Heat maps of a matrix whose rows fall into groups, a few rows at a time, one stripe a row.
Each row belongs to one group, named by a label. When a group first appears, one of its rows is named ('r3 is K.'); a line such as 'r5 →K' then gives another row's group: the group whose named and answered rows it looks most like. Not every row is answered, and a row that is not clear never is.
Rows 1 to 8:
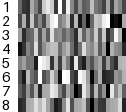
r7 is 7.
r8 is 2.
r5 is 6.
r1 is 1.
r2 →6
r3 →7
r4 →7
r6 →2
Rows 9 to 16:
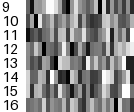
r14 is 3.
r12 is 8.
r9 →2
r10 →6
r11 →6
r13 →7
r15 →8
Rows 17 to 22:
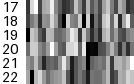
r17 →2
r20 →6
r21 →8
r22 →8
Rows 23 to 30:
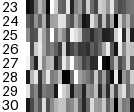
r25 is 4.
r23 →1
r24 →7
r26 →8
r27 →4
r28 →2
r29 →7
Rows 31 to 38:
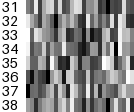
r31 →2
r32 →7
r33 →8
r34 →7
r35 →3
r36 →1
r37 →2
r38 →4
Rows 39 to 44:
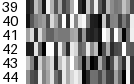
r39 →2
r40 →6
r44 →4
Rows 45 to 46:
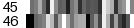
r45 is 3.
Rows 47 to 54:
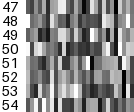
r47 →7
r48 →3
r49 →7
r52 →4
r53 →4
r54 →2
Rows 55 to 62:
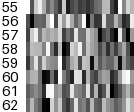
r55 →8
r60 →8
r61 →2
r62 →3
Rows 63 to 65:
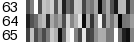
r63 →2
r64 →1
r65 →6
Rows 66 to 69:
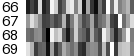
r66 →1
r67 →8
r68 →3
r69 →7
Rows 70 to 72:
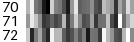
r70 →3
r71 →8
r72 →3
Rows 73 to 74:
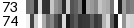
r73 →1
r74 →8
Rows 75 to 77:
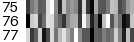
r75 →6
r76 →6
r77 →4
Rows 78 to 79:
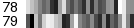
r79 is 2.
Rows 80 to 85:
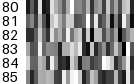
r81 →1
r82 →1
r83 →4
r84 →3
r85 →4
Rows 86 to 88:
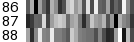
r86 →1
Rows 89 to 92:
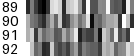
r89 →1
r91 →6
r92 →3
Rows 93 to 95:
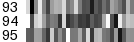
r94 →8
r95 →1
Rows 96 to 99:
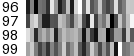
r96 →1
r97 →8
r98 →4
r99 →7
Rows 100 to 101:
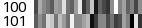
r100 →6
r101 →4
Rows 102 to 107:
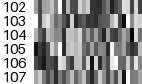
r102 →4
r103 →8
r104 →4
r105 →6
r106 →1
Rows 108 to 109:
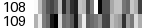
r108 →3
